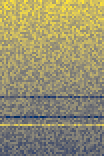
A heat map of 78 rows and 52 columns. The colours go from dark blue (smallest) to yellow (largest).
The field climbs toward the top. On average the colour sits 60% of the way up the scale. Rows 49, 59 and 63 differ from the rows beside them. No regular stripes run through it.
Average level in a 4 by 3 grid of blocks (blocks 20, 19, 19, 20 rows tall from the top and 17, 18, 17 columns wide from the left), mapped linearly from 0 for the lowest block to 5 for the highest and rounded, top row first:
5 5 5
3 3 3
2 1 1
0 0 0
